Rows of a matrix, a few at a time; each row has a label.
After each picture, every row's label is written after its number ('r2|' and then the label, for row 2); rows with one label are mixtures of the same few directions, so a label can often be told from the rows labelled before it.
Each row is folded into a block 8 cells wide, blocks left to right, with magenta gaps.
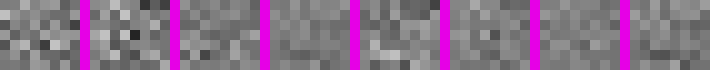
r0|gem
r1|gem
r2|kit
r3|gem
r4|gem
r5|gem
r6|gem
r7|gem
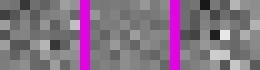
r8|gem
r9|gem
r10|gem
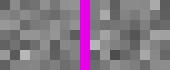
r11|kit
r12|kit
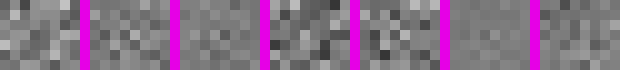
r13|kit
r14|gem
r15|gem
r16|kit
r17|gem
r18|gem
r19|gem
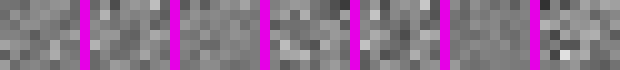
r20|kit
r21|kit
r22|kit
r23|gem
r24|kit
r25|kit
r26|kit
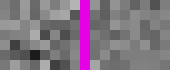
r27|gem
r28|kit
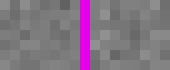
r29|kit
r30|kit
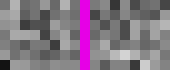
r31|kit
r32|gem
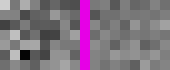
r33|kit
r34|gem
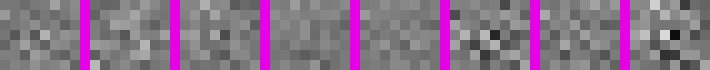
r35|gem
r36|kit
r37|gem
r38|gem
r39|gem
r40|gem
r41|gem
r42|gem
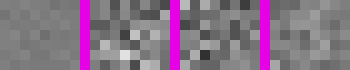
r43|gem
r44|gem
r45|kit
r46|kit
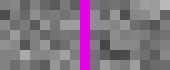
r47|gem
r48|gem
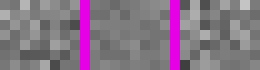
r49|gem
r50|gem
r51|kit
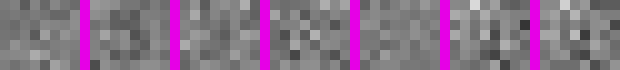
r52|gem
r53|kit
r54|kit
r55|gem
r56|kit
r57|gem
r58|gem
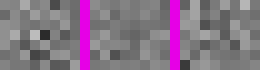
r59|gem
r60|kit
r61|kit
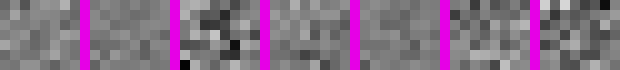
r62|kit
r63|kit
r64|kit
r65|gem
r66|kit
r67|gem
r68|kit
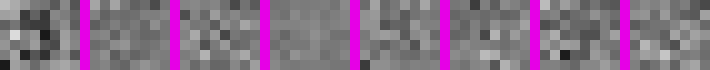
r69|kit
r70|kit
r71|gem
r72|kit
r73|kit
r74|gem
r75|kit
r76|gem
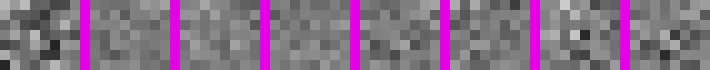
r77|kit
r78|gem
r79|gem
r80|gem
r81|gem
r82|kit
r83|gem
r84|gem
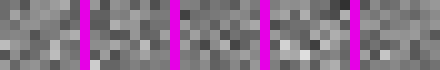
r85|kit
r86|kit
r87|gem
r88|gem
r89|kit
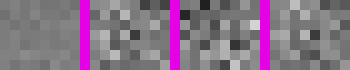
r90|gem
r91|gem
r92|gem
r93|gem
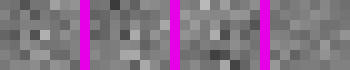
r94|gem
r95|gem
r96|gem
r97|kit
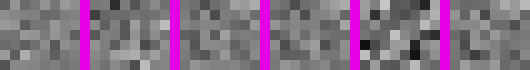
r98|kit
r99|gem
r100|gem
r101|gem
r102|kit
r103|gem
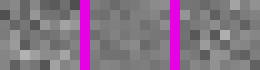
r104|gem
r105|gem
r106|gem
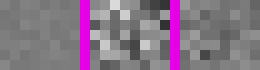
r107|kit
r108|gem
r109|kit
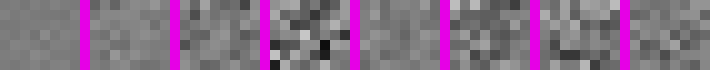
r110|gem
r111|kit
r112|kit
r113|kit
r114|kit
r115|kit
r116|gem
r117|gem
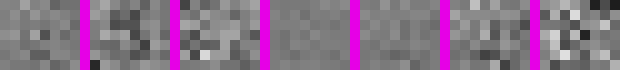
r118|gem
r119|kit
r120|kit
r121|gem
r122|gem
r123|gem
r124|gem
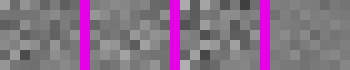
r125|kit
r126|gem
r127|kit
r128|gem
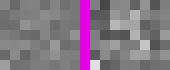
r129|kit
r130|kit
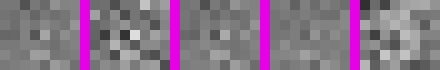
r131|gem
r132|gem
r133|gem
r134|gem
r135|kit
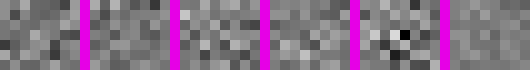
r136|kit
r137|kit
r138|gem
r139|gem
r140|gem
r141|gem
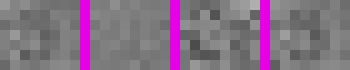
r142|kit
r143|gem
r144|gem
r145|kit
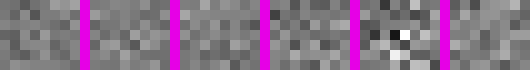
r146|gem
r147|gem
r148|gem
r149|gem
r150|gem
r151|kit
